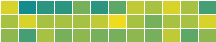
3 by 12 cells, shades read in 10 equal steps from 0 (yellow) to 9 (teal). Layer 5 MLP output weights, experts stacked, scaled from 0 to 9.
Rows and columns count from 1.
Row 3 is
4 7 3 5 4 5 5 4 5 2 6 4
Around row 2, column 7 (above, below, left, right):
6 5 2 3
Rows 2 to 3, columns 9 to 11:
5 3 3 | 5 2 6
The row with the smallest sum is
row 2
